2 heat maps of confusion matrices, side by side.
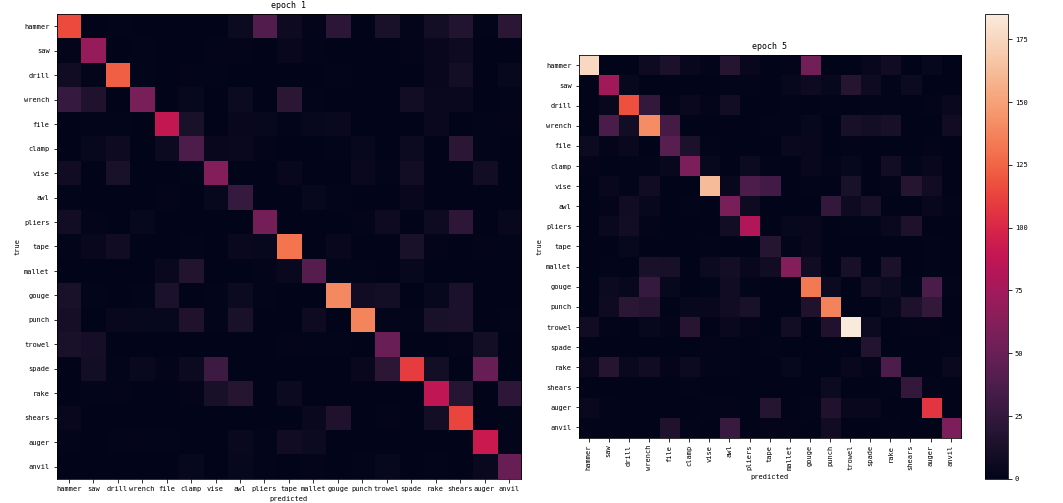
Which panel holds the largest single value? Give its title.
epoch 5
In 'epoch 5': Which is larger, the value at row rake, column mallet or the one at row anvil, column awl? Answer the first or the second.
the second
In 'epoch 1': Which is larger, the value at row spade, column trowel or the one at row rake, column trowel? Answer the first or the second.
the first
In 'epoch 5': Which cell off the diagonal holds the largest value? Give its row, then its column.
hammer, gouge
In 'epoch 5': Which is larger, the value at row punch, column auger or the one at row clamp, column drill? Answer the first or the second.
the first
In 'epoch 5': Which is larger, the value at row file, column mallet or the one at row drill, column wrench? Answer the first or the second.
the second
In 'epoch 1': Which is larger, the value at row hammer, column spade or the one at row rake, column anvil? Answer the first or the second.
the second
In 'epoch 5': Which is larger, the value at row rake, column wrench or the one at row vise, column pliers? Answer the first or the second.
the second
